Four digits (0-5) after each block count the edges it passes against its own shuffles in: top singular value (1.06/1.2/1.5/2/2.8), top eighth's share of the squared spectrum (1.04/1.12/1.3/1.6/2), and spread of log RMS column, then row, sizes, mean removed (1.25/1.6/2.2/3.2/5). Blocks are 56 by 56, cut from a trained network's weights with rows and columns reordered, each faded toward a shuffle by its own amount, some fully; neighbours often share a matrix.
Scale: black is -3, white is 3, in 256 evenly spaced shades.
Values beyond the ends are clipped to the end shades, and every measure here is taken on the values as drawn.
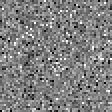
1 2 0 0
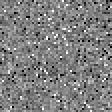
0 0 0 0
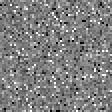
1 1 0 0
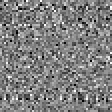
4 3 1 2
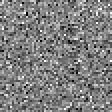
3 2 0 1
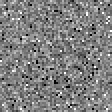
0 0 0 0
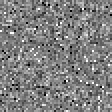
1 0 0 0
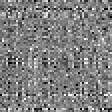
4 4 1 3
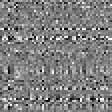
4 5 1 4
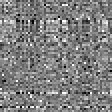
4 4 1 3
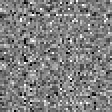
3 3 2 1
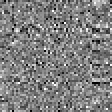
4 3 1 2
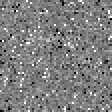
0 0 0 0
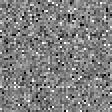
2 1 0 1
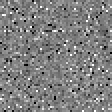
2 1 0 1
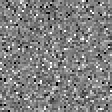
1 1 0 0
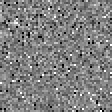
1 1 0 0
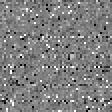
3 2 0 2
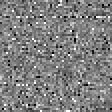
3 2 0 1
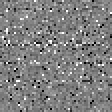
3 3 0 2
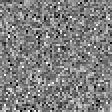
2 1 0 0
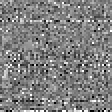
4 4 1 3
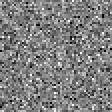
0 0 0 0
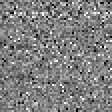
3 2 0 2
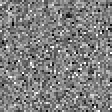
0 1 0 0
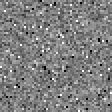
1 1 0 0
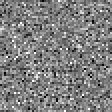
0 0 0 0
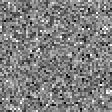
1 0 0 0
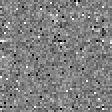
3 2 1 0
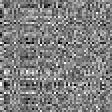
4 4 2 3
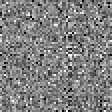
3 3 2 1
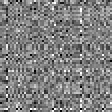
4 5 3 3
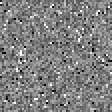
0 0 0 0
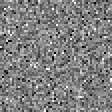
1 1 0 0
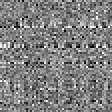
4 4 1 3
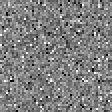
2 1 0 0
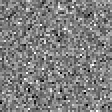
1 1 0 0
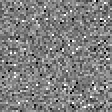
3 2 0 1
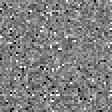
3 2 1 1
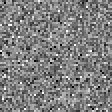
1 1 0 0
